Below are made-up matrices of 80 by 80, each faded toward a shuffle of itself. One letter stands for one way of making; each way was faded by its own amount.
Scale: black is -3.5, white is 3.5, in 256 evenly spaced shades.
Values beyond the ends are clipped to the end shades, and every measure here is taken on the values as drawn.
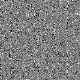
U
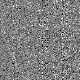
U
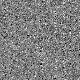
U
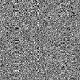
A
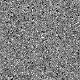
U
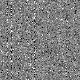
U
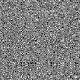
A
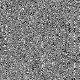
U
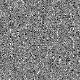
U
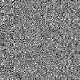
A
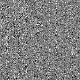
U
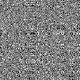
A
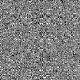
A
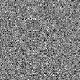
A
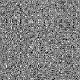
A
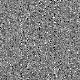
U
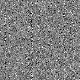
U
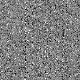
U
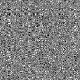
A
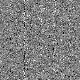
U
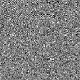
A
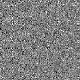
A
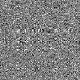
A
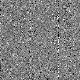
U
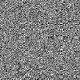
A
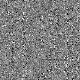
U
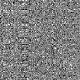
A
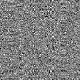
A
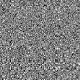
A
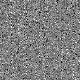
U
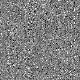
U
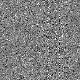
U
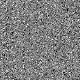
U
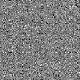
A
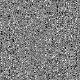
U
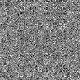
A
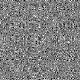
A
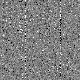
U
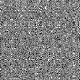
A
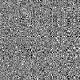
A
